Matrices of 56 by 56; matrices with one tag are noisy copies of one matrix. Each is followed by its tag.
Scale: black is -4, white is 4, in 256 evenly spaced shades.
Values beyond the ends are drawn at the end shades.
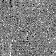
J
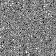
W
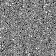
W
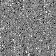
W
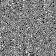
W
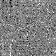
J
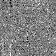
J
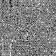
J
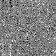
J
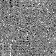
J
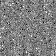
W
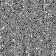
W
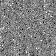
W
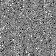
W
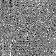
J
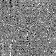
J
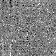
J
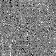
J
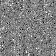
W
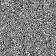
W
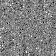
W
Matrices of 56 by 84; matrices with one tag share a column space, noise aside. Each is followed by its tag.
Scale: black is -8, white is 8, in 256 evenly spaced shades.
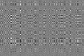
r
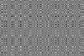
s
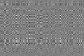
r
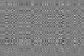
r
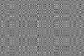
s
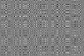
s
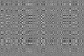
r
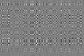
r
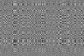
r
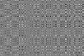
s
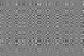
r
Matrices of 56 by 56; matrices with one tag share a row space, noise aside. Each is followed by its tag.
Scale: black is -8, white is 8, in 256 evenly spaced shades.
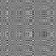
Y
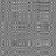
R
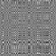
R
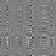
Y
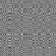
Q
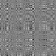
Y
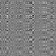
Y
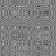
R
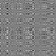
Y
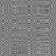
R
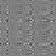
Y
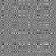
R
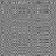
R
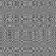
Q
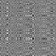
Y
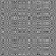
R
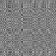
Q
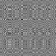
Q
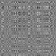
R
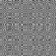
Q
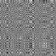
Y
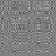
R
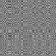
Q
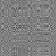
R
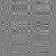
R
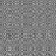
Q
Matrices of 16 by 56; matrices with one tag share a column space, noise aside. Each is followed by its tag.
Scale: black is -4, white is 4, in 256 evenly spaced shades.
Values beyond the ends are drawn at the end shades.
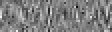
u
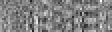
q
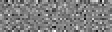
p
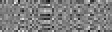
p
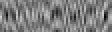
u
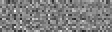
p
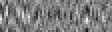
u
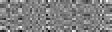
p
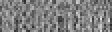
q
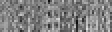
q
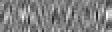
u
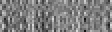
q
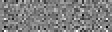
p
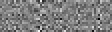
p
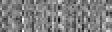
q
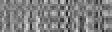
q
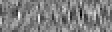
u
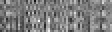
q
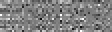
p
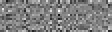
p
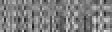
q
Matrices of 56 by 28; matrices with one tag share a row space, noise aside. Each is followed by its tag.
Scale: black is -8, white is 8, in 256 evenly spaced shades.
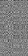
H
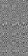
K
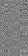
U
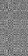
H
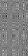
K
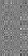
U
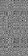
H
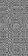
H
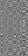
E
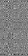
H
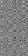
E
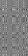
K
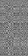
H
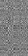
H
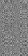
U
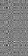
H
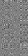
U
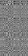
H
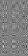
K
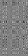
K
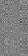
U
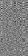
E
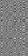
E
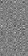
E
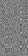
U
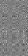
K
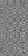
E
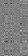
U
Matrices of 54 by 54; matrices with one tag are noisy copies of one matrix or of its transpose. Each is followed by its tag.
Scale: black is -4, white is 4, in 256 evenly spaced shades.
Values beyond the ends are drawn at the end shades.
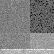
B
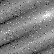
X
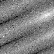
X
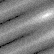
X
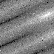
X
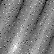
X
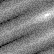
X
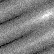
X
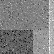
B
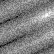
X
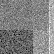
B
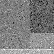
B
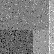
B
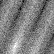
X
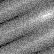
X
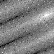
X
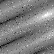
X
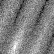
X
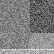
B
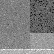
B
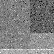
B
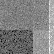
B
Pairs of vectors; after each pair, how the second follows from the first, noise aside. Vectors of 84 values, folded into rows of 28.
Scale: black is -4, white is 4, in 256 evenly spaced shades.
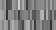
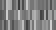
negated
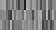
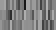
copied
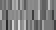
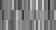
reversed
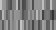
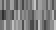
reversed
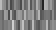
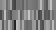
wrapped around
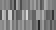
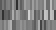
reversed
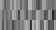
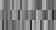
copied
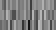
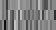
wrapped around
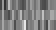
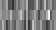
wrapped around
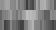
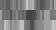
negated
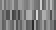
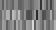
negated
